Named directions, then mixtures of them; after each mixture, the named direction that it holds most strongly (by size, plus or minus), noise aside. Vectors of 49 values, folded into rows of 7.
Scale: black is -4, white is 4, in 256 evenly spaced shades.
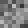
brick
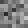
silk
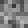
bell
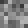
bell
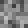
bell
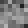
brick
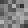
brick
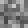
bell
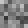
bell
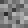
silk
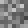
silk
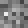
silk
